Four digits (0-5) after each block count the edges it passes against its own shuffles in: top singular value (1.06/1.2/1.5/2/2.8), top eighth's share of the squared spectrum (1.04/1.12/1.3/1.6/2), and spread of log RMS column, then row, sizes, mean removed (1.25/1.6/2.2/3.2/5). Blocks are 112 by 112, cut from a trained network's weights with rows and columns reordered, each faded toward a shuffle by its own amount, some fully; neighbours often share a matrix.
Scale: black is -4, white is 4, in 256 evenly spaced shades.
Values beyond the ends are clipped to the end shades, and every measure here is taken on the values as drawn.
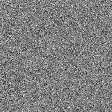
2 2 0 0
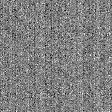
3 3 1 2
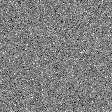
0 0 0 0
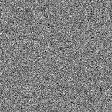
3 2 1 1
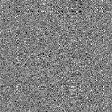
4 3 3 2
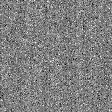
2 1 0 0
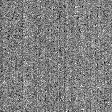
3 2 1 1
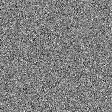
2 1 0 0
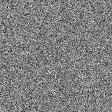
0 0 0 0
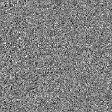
3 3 2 2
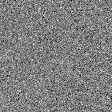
2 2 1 1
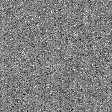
1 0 0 0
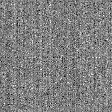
3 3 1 2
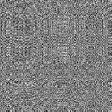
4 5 3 3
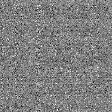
2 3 3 1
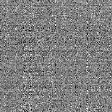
3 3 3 1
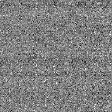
2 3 3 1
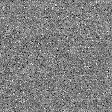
1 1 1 0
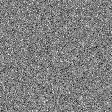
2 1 0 0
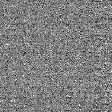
2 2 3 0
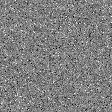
0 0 0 0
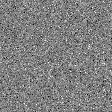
0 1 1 0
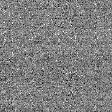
2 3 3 1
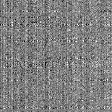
4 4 2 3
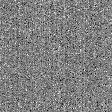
2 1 0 1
